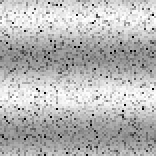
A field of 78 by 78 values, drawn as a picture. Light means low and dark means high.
Stripes running across repeat 2 times from top to bottom. There is no seam. Overall the values sit about 30% of the way up the scale. No row or column stands out.
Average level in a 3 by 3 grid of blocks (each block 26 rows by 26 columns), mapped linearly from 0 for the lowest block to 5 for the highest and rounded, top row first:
0 0 0 / 2 2 2 / 5 5 5
